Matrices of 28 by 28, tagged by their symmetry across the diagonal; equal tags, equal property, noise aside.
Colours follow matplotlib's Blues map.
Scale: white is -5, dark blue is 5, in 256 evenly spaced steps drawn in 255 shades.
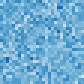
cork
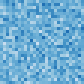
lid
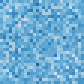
cork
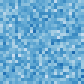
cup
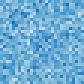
cork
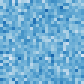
cup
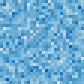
cork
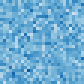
lid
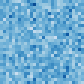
cup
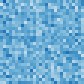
lid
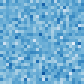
lid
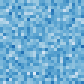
cup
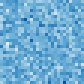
cup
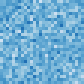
cork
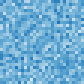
cork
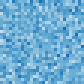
lid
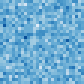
lid
